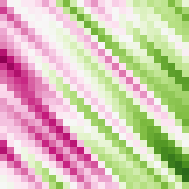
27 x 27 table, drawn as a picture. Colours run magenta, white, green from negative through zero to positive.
There is an overall slope up to the right. There are no lone odd cells. No single row or column stands out from its neighbours. The grain runs diagonally down to the right. The ninth with the highest average is the bottom right.
